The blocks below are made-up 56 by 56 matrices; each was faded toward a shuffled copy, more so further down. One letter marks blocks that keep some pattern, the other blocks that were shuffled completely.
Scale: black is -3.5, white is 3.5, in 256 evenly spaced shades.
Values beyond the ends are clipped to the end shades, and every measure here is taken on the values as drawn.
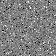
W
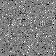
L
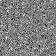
W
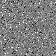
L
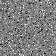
W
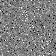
L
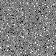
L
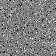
W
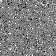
L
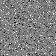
L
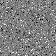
L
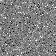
W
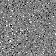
L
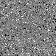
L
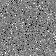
W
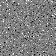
W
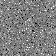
W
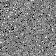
L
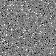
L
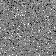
W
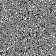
L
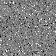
W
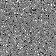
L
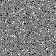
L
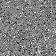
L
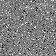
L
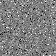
W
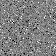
L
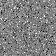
W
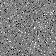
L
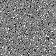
W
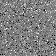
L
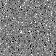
W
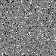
W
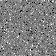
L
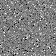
W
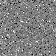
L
